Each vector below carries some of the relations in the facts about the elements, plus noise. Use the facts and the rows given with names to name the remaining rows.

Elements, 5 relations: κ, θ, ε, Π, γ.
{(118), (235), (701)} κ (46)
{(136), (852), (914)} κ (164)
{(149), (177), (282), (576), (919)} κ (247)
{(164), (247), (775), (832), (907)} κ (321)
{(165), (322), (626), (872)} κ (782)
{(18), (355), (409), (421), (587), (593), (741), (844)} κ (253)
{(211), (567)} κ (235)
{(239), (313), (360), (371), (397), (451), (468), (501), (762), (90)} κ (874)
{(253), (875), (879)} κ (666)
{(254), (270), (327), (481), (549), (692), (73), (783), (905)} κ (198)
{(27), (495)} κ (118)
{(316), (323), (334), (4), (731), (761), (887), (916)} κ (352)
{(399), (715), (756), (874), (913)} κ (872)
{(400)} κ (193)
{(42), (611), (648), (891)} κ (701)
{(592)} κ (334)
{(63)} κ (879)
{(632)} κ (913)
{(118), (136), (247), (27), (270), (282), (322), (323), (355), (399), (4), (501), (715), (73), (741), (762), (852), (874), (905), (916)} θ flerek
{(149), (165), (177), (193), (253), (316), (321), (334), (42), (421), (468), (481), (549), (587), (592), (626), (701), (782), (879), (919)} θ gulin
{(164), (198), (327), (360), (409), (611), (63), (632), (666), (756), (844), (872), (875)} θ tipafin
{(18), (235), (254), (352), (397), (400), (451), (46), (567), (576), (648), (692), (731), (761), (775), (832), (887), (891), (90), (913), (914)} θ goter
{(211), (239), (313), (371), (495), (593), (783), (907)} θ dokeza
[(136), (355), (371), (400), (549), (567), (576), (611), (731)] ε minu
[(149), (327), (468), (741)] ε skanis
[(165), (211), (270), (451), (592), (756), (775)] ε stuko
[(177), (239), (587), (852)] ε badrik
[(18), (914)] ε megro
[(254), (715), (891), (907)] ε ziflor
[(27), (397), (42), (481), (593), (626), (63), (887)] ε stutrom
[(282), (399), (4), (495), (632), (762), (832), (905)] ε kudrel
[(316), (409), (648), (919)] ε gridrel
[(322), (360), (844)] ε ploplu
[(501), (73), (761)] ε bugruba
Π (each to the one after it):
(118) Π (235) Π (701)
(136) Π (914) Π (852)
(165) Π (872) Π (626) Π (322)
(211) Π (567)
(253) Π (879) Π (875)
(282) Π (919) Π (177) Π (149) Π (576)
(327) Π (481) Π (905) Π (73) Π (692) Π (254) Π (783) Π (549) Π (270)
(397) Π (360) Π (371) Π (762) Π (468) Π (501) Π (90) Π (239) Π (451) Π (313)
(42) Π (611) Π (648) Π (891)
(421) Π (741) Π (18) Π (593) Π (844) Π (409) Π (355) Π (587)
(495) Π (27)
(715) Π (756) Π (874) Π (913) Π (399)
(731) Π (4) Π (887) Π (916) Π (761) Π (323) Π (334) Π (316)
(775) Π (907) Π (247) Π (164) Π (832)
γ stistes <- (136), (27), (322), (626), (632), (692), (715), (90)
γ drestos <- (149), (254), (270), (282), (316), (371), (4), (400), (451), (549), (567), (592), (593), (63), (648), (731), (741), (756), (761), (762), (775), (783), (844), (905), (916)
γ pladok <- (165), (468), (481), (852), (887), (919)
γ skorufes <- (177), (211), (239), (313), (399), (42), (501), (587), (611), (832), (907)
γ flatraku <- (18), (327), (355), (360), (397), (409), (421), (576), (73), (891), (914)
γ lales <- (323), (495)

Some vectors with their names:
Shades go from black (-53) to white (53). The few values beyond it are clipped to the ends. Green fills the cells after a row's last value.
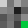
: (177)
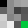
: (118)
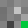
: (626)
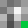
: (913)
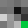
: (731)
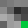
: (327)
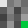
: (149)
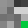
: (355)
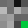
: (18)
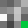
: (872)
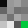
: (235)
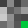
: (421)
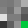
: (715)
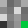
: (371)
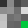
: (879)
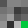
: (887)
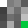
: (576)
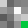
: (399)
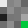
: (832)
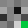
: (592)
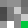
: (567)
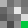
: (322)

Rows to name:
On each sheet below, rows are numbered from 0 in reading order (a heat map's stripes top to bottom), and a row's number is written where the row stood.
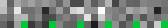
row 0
(239)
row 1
(919)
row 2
(409)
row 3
(874)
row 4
(63)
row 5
(761)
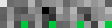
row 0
(914)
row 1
(282)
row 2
(632)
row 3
(316)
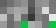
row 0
(782)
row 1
(27)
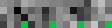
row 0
(775)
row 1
(907)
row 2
(4)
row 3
(648)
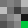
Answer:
(165)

